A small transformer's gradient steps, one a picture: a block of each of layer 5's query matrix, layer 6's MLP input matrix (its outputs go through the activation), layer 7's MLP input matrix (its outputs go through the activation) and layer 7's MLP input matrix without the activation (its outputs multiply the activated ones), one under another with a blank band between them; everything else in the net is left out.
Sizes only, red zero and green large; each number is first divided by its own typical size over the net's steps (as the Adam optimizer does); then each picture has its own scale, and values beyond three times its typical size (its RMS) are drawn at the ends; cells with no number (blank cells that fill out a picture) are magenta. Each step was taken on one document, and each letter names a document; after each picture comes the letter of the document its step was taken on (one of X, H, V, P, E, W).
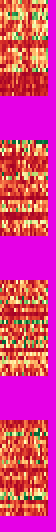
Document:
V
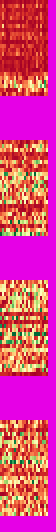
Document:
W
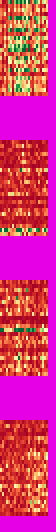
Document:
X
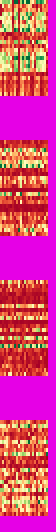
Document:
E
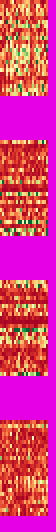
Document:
X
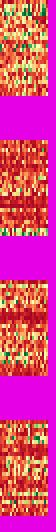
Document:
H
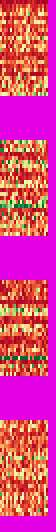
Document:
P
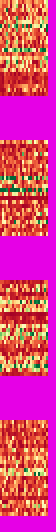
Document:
V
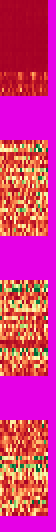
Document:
W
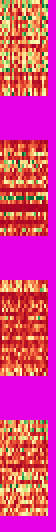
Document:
E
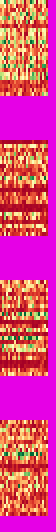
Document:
E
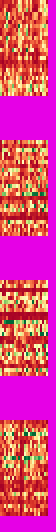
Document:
V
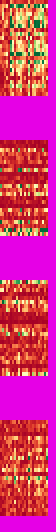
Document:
X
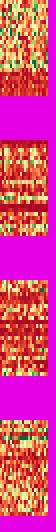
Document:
E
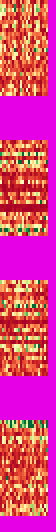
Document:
X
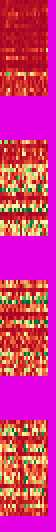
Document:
V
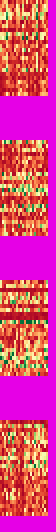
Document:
V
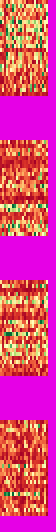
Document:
V
